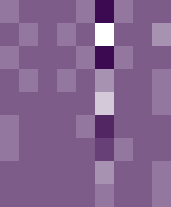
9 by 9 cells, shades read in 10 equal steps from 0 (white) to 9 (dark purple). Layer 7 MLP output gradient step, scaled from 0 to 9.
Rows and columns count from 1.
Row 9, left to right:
6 6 6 6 6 5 6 6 5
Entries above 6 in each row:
1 0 1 0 0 1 1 0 0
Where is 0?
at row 2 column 6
